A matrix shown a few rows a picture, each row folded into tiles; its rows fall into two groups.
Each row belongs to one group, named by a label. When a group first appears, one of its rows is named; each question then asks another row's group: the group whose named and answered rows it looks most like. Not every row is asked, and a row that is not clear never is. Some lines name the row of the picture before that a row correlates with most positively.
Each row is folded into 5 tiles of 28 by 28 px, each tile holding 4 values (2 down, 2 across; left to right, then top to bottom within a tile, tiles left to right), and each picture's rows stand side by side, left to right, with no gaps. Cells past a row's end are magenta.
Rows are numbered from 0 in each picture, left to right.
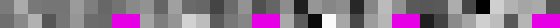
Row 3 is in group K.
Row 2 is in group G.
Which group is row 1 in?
G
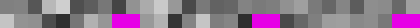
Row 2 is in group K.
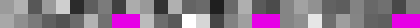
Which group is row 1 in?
G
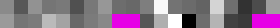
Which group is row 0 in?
G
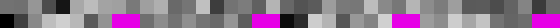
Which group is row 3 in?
G
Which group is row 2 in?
K
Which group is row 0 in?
K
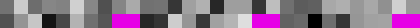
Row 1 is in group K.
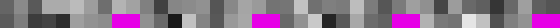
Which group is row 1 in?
G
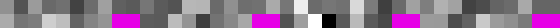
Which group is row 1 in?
K
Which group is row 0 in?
G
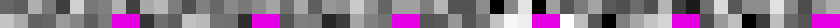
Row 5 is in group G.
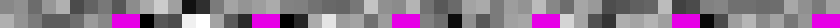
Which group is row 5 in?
K
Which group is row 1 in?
K
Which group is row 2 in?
K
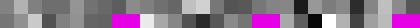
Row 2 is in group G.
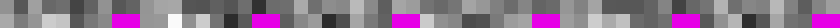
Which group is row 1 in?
G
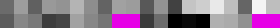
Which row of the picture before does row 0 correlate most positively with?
2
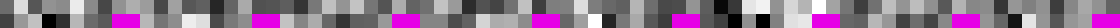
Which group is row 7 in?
G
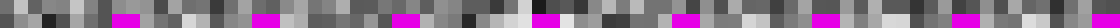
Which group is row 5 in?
G
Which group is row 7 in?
G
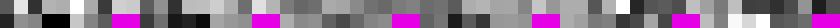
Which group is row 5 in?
G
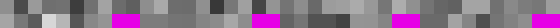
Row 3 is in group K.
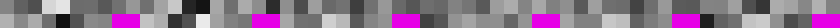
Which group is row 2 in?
G
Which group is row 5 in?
K
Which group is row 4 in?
G
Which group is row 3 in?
K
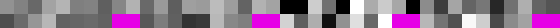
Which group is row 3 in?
G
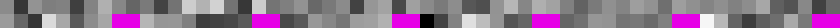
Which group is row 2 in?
K
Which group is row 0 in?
G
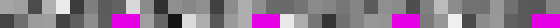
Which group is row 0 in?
K
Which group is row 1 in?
G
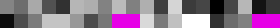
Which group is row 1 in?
G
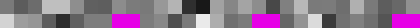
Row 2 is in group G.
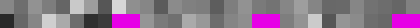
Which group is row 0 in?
K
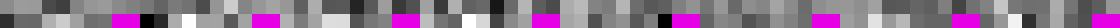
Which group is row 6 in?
G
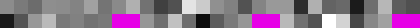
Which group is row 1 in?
K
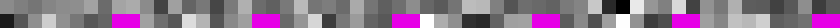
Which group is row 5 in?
G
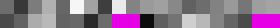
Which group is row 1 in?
K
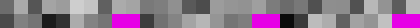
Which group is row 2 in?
K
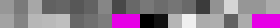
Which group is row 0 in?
G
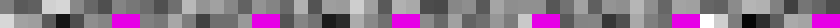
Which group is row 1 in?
K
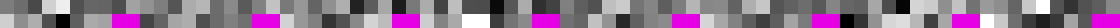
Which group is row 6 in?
K
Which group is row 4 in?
K
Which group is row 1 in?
K
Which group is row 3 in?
G
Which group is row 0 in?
K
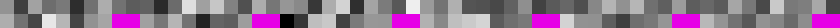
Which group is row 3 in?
G
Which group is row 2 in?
K
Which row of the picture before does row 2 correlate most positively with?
1
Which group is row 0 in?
G
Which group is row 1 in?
K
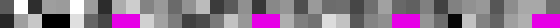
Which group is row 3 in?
G
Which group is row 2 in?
G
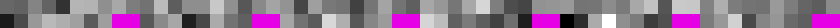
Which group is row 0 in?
K
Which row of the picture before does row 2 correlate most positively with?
2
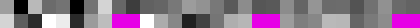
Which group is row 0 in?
G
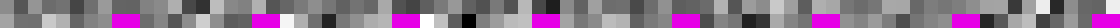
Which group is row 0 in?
G
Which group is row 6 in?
K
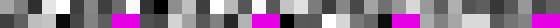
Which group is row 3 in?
G
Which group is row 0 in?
K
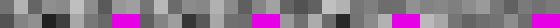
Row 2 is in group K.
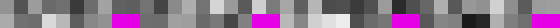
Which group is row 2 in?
G
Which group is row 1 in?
K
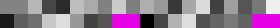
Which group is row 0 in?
K
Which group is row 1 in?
K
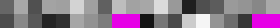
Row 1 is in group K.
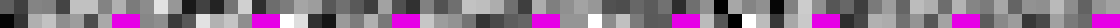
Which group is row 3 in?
K
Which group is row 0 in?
K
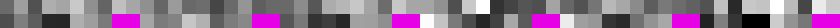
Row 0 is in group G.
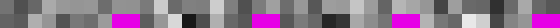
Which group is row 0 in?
K
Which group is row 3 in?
G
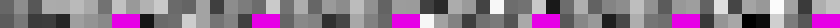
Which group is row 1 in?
K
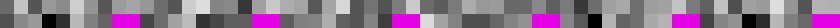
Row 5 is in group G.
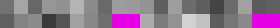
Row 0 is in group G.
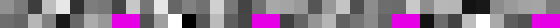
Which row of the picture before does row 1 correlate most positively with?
0
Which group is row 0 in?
K
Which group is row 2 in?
K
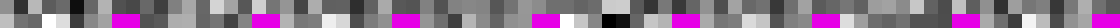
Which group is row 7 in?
G
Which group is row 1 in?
K
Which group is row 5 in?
G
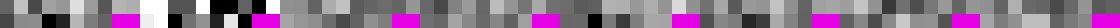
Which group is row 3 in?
K
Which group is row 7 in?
G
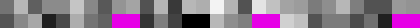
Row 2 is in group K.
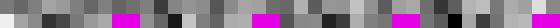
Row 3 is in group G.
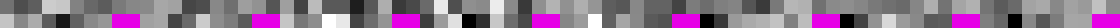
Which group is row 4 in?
G
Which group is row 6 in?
K
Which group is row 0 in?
K
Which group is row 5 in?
K
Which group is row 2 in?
G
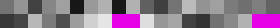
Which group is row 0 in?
K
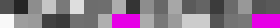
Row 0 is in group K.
